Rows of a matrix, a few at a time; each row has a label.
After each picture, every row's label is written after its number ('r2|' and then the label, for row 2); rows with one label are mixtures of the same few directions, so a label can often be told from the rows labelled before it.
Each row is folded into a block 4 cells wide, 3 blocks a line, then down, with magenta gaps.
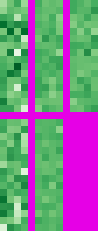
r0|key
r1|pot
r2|key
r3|pot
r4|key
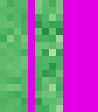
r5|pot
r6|key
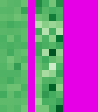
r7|key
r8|key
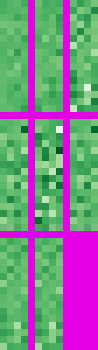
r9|key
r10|pot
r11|pot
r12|key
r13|key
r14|key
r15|pot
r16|pot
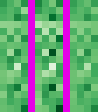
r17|key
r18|key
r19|key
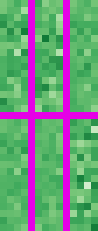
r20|key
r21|pot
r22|key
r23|key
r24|pot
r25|key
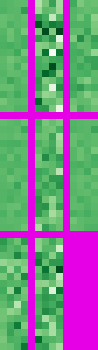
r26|key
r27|key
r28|pot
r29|key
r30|pot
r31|key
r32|key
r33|key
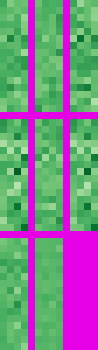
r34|pot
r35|pot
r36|pot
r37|key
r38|pot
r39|key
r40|key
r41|key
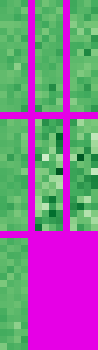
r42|key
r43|pot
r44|key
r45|pot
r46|pot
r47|pot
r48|pot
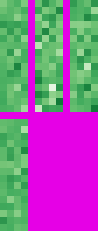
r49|key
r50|pot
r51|key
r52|key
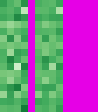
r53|key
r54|key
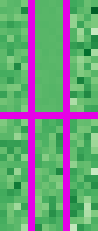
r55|key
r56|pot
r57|key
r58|key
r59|pot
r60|pot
